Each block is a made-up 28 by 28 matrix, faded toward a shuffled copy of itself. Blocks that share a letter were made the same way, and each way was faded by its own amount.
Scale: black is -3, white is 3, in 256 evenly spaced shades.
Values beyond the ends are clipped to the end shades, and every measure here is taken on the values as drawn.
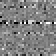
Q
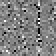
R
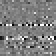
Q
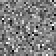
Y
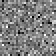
Y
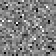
Y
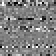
Q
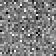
Y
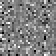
R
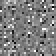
R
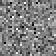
Y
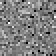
Y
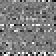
Q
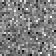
Y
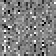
R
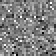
Y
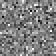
Y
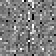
R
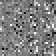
R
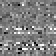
Q
